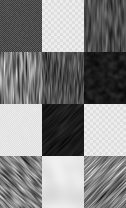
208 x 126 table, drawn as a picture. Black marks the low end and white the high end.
The table splits into 4 rows of 3 panels. Panel 1,1: low, checkered. Panel 1,2: very high, checkered, faint in contrast. Panel 1,3: low, streaked downward. Panel 2,1: middling, streaked downward, strong in contrast. Panel 2,2: low, streaked downward. Panel 2,3: very low, blotchy, faint in contrast. Panel 3,1: very high, checkered, faint in contrast. Panel 3,2: very low, slanting up to the right, faint in contrast. Panel 3,3: very high, checkered, faint in contrast. Panel 4,1: middling, slanting down to the right, strong in contrast. Panel 4,2: very high, smooth, faint in contrast. Panel 4,3: middling, slanting up to the right, strong in contrast.
